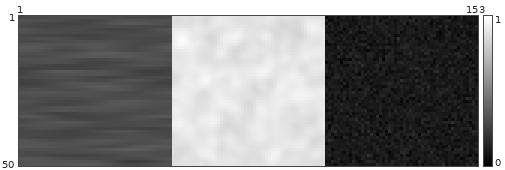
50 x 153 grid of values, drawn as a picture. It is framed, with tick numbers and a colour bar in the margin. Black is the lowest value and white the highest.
It is made of 1 by 3 panels. Panel 1,1: low, streaked across, faint in contrast. Panel 1,2: very high, blotchy, faint in contrast. Panel 1,3: very low, fine-grained, faint in contrast.
